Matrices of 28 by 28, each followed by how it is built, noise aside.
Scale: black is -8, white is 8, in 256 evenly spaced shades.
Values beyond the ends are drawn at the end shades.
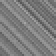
Toeplitz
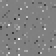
sparse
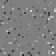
sparse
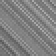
Toeplitz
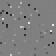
sparse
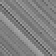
Toeplitz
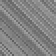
Toeplitz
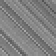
Toeplitz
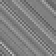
Toeplitz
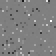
sparse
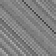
Toeplitz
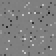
sparse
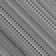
Toeplitz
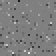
sparse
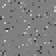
sparse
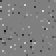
sparse
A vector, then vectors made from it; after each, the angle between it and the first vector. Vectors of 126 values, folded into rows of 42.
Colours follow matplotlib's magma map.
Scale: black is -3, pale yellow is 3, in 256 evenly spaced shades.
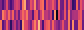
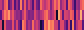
partly aligned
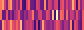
nearly opposite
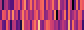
nearly parallel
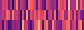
partly aligned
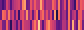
nearly parallel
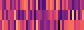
orthogonal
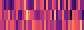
partly aligned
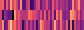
partly opposed
